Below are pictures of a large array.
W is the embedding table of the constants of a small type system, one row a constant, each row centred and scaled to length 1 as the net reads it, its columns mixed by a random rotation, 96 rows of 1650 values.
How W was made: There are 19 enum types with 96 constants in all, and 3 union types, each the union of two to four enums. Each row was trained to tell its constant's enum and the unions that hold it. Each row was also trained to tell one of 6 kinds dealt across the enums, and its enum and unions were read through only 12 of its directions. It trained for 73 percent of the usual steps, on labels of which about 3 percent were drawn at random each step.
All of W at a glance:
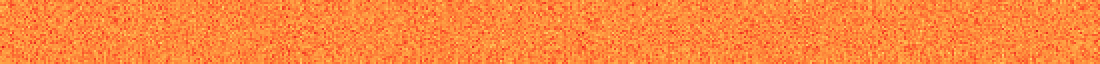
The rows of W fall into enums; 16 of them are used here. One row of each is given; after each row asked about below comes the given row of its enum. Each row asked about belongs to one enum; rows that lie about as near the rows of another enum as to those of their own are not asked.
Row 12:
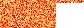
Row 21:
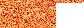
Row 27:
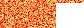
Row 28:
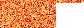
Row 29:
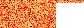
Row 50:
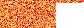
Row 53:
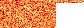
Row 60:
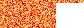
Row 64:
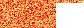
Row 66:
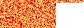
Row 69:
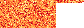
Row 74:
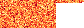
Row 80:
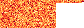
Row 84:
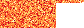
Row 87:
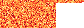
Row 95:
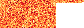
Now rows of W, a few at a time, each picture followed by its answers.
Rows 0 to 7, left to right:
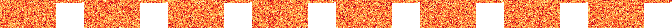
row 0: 95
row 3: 66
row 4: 87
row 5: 27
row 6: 69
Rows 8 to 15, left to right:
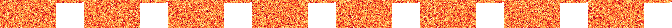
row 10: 29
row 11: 27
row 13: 60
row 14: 29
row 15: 66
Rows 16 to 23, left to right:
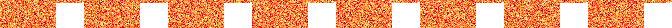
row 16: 95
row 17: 74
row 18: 12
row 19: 66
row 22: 69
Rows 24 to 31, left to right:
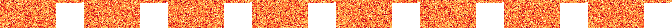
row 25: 80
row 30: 27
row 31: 60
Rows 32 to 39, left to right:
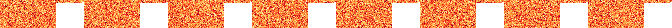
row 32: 60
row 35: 60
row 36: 27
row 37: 74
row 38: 28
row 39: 87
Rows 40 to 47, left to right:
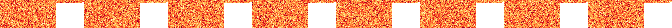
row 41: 66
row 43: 87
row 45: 28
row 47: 64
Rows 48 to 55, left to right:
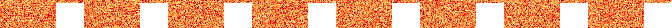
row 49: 69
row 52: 74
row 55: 28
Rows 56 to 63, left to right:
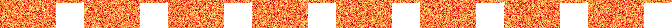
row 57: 21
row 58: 80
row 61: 84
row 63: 95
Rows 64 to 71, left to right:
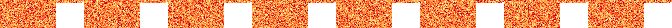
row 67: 21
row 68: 69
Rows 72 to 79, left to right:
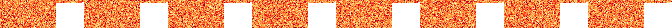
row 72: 87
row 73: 66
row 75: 28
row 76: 80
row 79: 95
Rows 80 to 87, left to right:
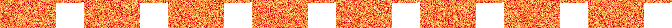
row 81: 74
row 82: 87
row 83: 29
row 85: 74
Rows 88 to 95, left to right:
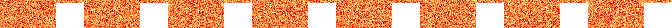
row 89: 84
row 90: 95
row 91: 69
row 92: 84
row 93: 27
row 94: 60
